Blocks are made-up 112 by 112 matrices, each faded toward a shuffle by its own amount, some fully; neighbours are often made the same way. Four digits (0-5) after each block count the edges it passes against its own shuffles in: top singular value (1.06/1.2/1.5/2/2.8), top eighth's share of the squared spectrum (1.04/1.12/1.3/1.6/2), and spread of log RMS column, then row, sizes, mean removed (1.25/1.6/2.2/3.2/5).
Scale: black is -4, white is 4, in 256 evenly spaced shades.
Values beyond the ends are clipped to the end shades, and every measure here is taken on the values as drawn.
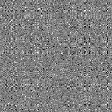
5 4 3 3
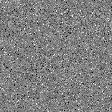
3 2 0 0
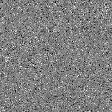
3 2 1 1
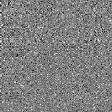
4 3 2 2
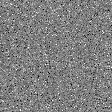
2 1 0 0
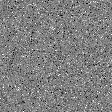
0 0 0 0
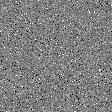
0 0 0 0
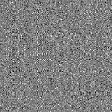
4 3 2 2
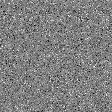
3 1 0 0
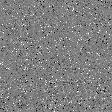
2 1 0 1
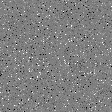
0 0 0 0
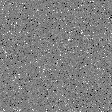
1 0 0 0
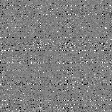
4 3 2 3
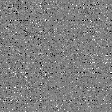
3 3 2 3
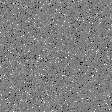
1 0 0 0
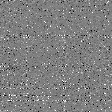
3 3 2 2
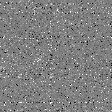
3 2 1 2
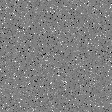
0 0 0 0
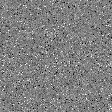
2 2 0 1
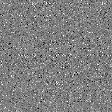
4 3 1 2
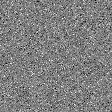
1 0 0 0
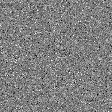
2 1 0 0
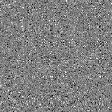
4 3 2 2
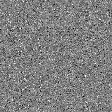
3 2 1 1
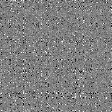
2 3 3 3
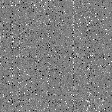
2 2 2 2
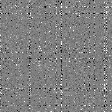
3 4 3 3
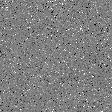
0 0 0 0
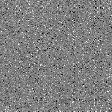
4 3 1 1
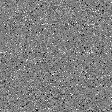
3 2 0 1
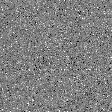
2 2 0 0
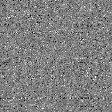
3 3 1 2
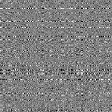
5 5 2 4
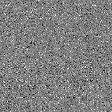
3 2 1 2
